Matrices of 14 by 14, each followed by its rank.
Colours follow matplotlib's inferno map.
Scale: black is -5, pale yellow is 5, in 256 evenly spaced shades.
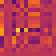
two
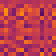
two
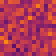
full rank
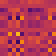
two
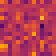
three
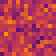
full rank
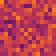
full rank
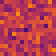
full rank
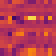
two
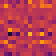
three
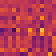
three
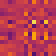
two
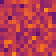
full rank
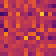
three
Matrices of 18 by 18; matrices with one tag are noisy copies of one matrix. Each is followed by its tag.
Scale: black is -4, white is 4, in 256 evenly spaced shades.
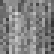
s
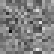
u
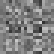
u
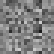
u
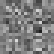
u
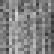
s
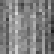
s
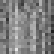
s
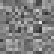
u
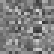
u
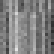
s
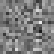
u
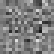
u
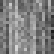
s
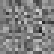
u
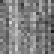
s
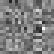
u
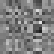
u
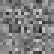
u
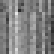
s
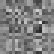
u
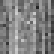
s
